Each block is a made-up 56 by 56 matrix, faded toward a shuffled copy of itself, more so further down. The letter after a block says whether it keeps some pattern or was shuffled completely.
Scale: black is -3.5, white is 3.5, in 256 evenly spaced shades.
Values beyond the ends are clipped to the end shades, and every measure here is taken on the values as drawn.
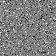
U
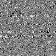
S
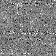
S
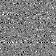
S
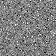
U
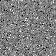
U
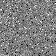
U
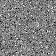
U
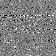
S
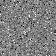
U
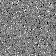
U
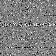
S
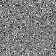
S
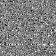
S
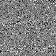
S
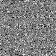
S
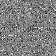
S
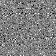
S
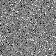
U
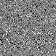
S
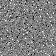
U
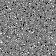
U
